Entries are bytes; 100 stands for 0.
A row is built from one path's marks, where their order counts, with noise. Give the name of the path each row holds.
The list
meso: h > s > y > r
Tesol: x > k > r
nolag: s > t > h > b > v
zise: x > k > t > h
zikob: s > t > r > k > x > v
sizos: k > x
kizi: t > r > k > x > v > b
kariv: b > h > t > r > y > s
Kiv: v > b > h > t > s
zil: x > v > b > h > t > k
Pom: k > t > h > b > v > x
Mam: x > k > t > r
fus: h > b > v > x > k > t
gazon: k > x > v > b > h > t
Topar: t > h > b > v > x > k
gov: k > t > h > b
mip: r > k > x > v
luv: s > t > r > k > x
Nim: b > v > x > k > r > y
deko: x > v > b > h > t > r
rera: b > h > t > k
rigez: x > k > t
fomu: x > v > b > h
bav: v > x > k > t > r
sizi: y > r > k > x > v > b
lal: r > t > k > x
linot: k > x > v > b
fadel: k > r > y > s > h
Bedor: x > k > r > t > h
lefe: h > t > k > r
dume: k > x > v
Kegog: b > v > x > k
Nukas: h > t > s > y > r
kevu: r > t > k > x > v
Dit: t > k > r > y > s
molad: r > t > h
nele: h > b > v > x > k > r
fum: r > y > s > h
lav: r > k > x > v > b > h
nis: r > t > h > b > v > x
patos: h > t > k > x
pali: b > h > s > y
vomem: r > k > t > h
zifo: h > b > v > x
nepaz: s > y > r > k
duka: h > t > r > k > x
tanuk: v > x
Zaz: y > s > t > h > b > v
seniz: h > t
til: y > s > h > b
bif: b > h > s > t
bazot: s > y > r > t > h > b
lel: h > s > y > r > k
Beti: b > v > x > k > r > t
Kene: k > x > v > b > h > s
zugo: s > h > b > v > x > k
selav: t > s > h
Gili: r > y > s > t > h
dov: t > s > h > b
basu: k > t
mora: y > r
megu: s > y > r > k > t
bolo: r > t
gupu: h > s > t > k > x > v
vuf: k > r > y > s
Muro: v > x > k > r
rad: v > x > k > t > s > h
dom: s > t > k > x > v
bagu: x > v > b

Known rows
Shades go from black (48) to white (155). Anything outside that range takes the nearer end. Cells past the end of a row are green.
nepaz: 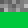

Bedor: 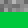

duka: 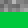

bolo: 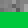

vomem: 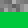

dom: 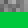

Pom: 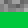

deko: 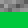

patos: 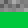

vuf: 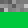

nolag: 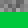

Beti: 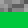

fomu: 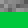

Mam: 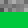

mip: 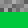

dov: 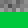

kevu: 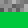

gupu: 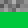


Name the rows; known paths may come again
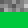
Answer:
megu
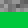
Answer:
fus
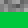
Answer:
Pom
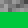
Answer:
nele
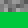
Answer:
Kene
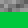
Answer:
deko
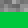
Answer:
lefe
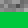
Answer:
Topar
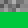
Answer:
gupu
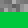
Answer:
vomem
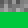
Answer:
meso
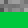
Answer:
rigez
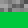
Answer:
Nim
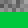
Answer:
selav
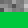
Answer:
Dit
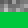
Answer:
lel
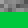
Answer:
fomu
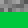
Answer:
linot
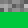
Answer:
sizi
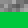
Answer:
nis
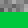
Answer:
lal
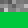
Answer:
fadel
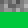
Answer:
bazot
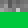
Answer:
pali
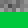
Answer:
dov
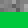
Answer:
bolo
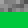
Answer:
Kegog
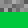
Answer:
mip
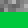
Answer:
zikob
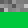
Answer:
vuf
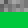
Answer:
zise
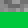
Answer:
gov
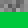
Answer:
nolag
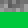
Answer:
kariv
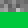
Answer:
zugo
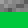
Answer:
bagu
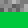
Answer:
kevu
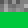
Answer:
fum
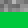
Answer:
duka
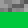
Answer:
Beti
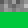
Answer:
Gili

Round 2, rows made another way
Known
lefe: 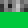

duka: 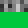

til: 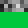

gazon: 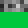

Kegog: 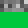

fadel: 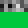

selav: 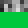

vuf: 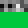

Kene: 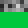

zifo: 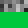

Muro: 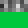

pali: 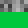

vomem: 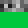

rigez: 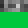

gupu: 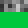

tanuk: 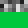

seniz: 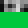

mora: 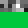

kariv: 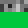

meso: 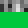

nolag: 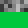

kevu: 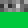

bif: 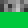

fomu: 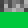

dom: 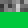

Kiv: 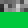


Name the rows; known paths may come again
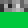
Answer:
Gili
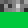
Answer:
Zaz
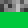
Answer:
nolag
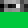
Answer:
basu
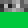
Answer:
vomem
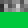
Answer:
rad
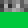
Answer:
Bedor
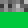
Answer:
Nim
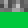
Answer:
Tesol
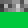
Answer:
zugo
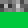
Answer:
lal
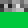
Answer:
fum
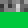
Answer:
zikob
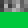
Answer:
zise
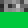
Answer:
gazon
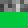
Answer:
dom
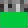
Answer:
duka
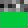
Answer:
dume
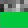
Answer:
Kiv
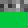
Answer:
kevu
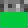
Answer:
Beti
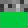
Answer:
Pom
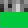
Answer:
Nukas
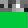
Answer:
mora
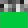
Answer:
tanuk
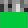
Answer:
meso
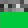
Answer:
sizi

